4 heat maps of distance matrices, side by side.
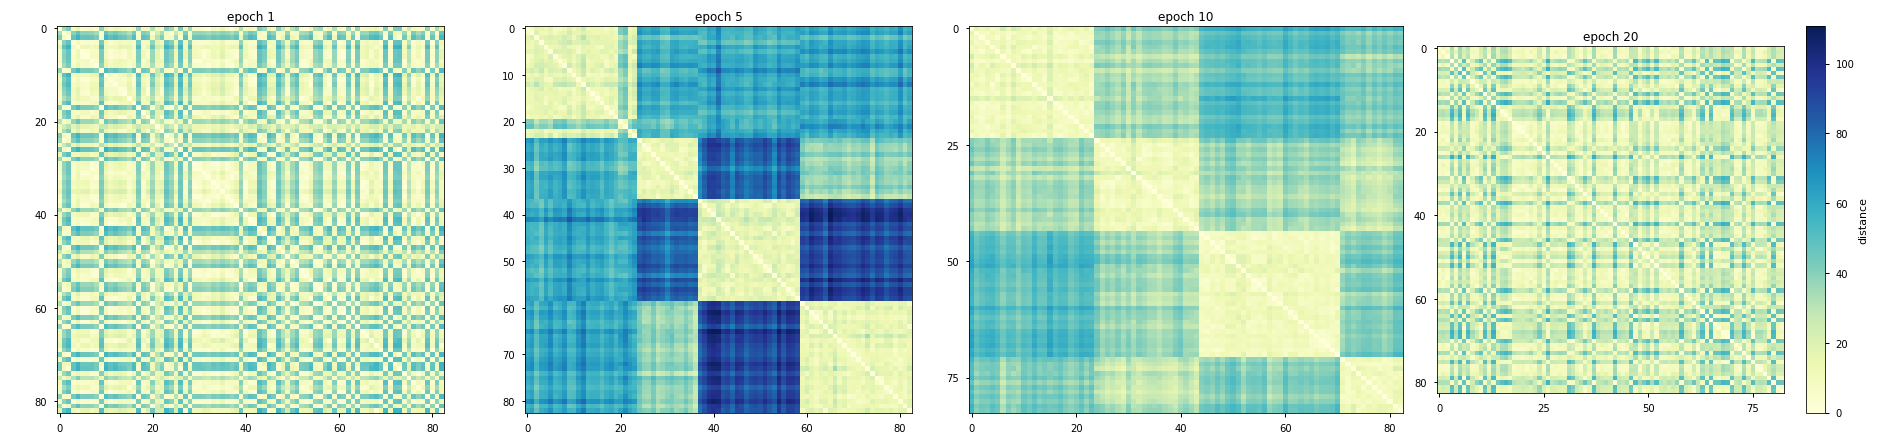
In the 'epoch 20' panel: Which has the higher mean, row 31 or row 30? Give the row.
31
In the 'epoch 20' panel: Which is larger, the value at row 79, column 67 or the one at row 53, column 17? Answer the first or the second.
the second
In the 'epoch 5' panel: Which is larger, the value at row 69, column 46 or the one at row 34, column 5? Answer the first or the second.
the first
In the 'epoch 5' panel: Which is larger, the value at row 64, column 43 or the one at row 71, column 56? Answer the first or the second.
the second
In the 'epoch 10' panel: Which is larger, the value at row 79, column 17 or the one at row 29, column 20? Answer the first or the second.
the first
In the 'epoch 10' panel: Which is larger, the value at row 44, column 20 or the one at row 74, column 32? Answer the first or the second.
the first
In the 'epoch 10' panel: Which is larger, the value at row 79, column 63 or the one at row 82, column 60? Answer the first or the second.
the second
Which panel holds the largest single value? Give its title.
epoch 5
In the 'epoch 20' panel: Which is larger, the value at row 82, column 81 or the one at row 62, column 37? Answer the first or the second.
the second
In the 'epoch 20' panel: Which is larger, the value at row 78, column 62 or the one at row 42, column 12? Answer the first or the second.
the second
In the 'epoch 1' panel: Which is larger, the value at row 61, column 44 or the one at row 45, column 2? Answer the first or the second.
the second
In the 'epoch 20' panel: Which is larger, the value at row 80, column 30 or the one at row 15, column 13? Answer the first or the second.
the second
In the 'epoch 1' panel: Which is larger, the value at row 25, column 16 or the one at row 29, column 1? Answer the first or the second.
the second
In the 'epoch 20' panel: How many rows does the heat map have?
83
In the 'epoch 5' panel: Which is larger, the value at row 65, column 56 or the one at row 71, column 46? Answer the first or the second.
the first
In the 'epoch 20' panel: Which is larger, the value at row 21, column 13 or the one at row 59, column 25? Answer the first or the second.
the first
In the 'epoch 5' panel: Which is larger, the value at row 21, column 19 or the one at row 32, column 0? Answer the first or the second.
the second
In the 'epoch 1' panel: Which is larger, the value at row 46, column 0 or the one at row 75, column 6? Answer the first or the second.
the second
